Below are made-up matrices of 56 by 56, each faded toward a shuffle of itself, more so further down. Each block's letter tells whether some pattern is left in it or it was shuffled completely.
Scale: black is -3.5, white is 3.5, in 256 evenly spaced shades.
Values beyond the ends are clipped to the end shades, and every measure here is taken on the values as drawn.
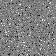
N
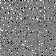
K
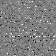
K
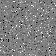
N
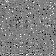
K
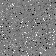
N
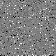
K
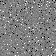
N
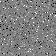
N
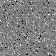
N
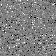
K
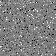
N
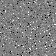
N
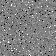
N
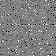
K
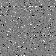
K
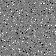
N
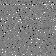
K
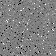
N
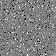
N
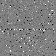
K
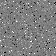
N
